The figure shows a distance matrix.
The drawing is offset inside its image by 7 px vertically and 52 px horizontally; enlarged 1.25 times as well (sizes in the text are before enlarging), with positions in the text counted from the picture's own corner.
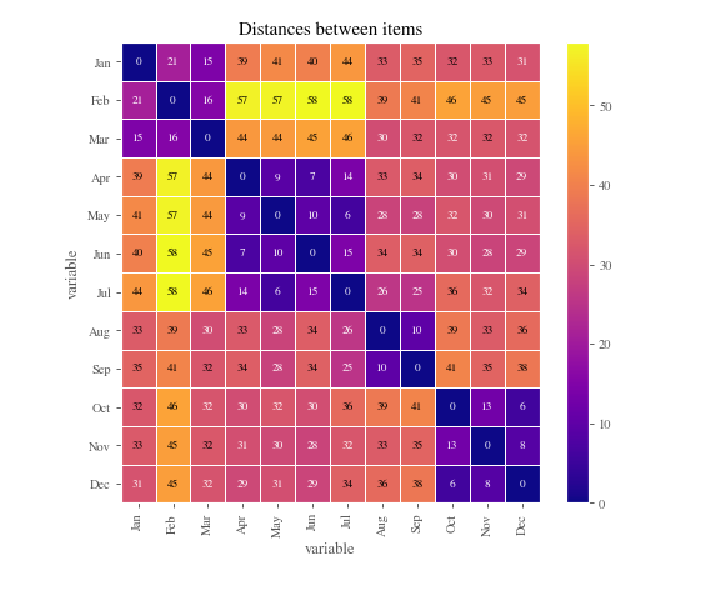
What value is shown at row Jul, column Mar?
46
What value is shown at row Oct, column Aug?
39
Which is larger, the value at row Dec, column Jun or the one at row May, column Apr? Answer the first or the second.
the first
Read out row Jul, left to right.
44 58 46 14 6 15 0 26 25 36 32 34
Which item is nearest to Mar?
Jan
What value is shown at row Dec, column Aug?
36
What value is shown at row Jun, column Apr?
7
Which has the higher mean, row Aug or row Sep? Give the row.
Sep
